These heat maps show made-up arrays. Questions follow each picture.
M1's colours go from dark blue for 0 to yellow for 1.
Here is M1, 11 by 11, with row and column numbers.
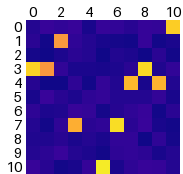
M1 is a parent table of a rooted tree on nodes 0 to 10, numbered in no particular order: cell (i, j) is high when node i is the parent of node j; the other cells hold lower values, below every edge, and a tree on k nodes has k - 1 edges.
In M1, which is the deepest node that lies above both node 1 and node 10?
3
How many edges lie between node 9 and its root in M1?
1
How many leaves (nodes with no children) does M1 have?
5
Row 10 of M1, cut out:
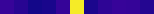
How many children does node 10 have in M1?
1
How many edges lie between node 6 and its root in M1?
2
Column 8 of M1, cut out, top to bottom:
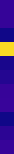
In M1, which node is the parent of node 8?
3
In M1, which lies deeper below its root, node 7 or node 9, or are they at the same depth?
the same depth
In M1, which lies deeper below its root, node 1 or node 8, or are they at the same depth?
the same depth
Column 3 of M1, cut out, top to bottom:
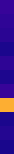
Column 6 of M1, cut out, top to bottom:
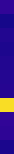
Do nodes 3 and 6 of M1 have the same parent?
yes
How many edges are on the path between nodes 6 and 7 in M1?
1
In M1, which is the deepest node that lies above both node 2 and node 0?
3
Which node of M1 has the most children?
3
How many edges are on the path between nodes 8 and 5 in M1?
4
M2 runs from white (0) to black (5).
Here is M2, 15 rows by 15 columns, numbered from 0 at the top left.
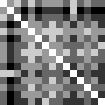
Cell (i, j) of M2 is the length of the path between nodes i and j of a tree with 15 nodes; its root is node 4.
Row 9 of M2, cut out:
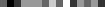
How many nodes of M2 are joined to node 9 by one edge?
1
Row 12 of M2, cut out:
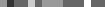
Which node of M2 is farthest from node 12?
1
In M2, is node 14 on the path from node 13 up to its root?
no
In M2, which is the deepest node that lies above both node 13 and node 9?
7
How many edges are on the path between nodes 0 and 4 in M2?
1
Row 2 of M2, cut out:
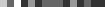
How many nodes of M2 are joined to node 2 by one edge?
1
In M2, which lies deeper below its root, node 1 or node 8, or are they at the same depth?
node 1
